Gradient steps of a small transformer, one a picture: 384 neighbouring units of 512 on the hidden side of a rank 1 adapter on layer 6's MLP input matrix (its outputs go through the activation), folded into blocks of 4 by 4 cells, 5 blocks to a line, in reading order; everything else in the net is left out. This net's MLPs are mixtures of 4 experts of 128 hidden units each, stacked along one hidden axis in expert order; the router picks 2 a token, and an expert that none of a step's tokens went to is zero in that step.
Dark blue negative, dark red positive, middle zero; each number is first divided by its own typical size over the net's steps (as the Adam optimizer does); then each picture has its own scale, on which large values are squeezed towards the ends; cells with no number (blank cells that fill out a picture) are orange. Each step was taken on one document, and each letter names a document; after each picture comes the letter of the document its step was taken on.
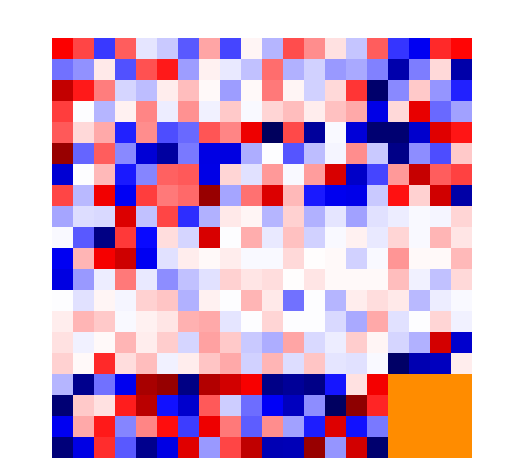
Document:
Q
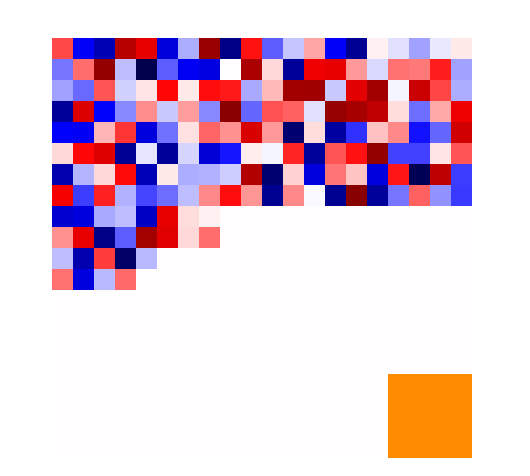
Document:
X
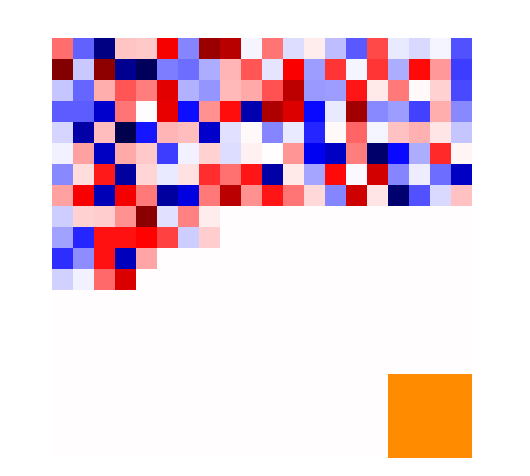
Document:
X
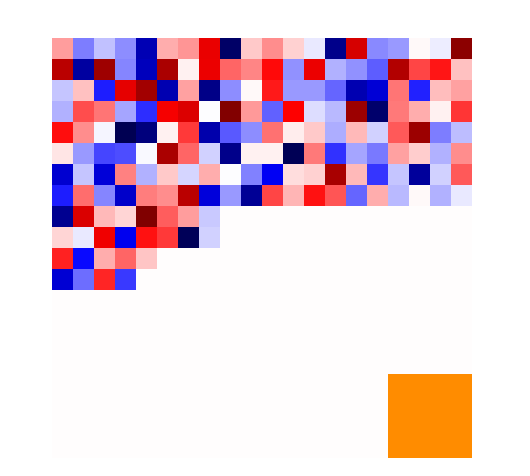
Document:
X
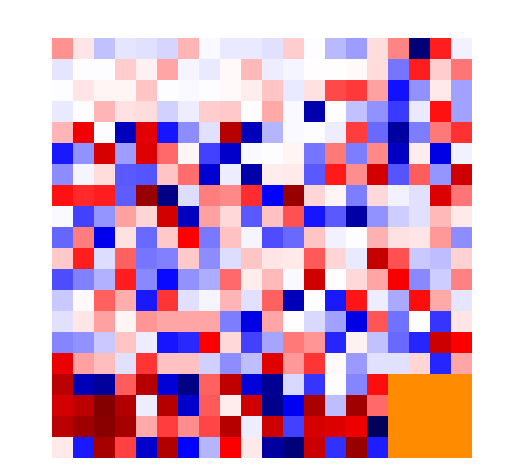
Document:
Q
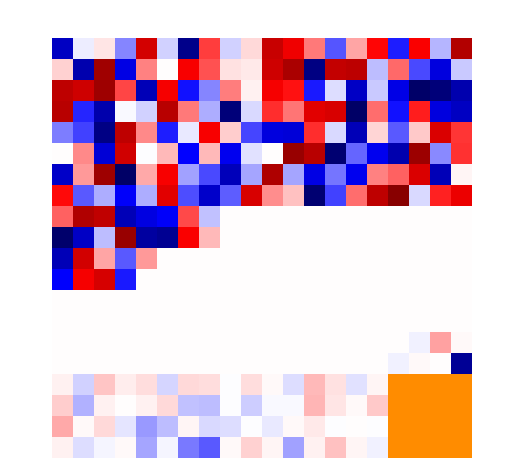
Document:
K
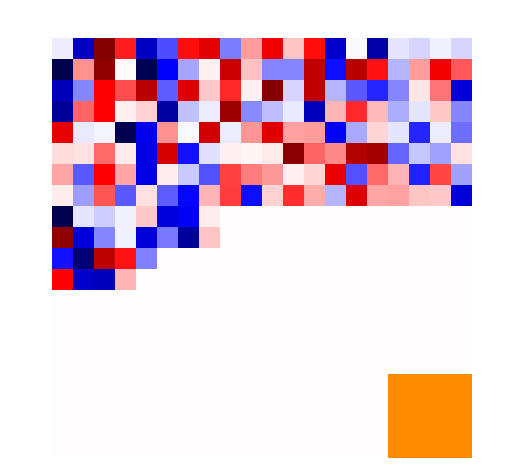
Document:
X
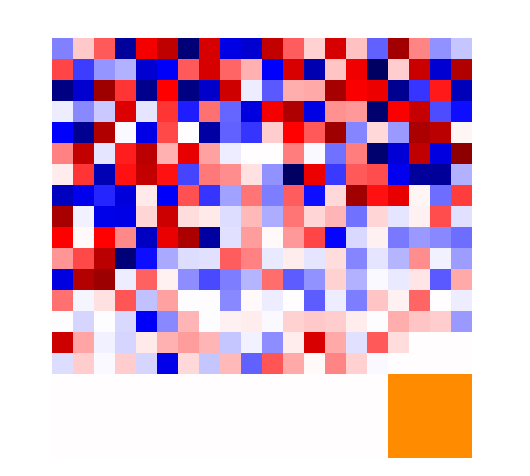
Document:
K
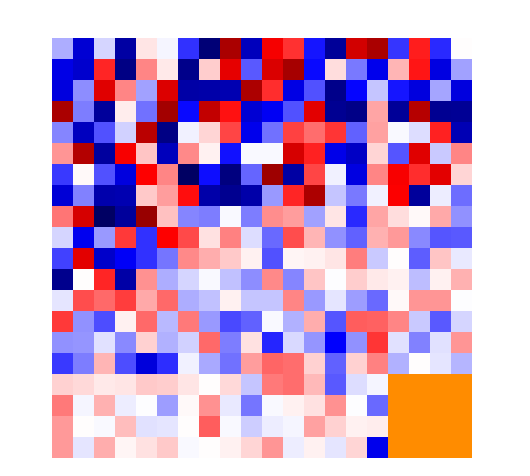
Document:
K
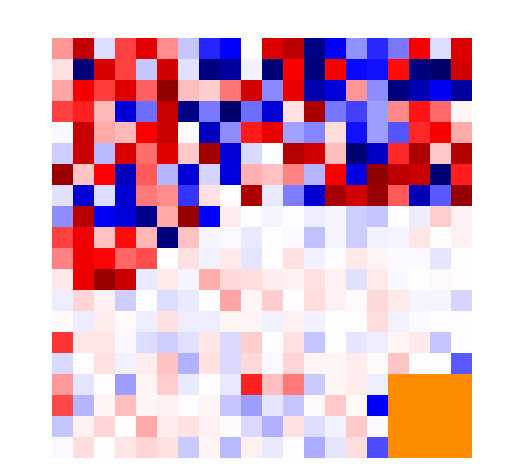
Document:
K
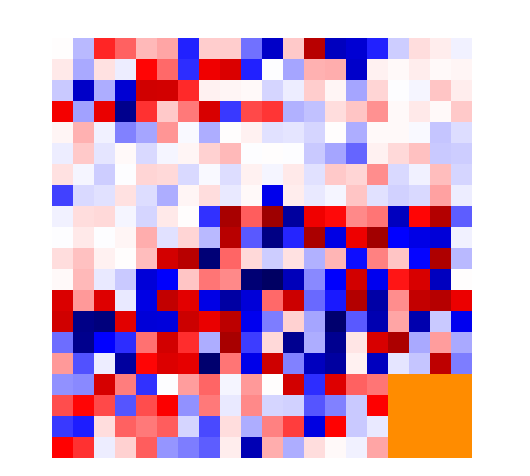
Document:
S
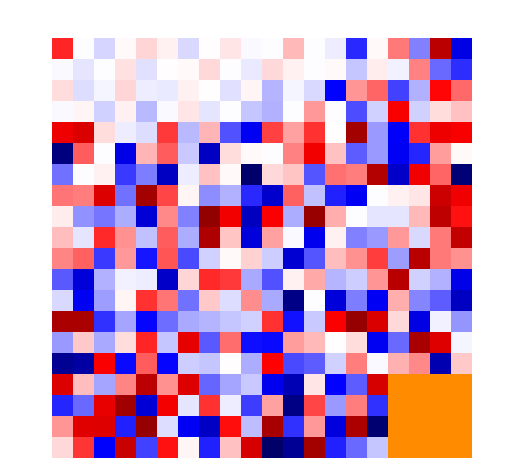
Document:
Q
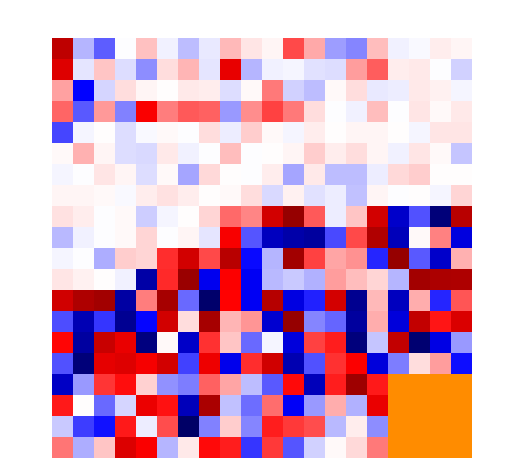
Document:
S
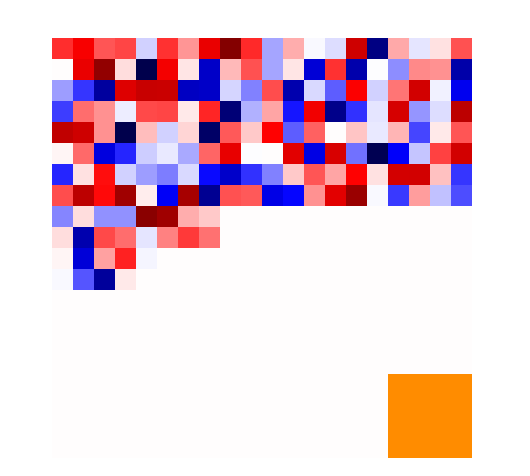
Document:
X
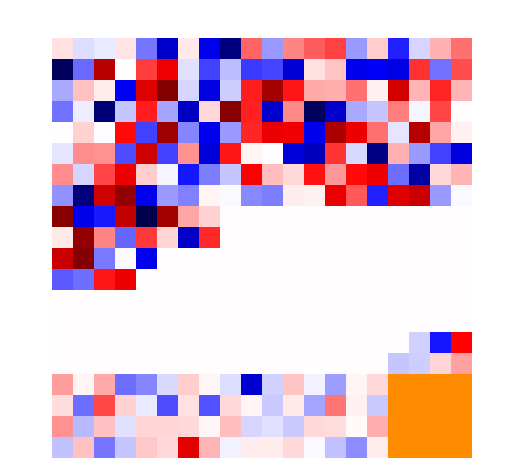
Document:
X
